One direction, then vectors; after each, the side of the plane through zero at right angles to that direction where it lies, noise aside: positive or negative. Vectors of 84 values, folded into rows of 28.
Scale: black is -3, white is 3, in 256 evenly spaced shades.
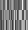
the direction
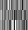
negative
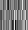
positive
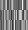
positive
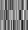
negative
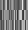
positive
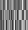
positive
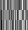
positive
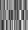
positive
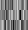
negative
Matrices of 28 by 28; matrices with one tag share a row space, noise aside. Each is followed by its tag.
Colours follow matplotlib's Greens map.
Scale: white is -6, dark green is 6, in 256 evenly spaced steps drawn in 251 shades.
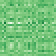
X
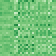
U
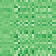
U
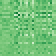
U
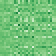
U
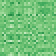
X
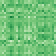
X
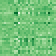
U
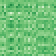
X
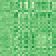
U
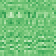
X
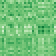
X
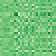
U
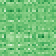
X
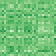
X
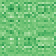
X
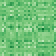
X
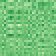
X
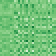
U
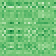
X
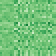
U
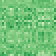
X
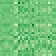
U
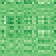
X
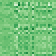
U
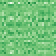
X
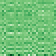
X
